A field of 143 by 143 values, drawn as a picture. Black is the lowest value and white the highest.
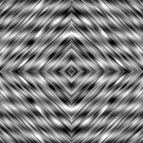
Mirror symmetry: left to right and top to bottom. Histogram: bell-shaped. Seam: none. Stripes: horizontal, repeating 10 times.
